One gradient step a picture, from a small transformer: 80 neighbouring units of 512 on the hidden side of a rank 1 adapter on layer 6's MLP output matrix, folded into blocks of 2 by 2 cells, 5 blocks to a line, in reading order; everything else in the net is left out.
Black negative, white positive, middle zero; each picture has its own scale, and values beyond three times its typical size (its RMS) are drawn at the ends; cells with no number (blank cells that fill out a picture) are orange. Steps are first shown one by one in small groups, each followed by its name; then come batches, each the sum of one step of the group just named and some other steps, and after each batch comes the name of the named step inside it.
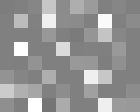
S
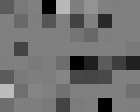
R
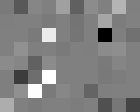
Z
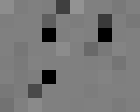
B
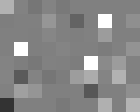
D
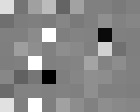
B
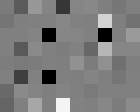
B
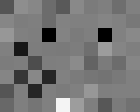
B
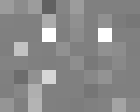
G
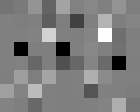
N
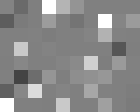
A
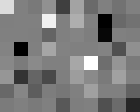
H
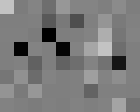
N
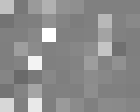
A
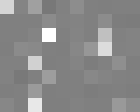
G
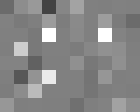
G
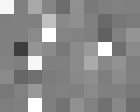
H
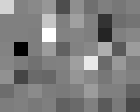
H
